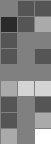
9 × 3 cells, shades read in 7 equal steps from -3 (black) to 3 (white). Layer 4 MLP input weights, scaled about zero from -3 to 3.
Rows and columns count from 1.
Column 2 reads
-1 -1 0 0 0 2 0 0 0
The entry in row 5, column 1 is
0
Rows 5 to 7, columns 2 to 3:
0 0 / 2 2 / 0 -1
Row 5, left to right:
0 0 0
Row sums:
-2 -2 -1 -2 0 5 -2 0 4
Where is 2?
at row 6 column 2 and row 6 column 3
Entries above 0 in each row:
0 1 0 0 0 3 0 1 2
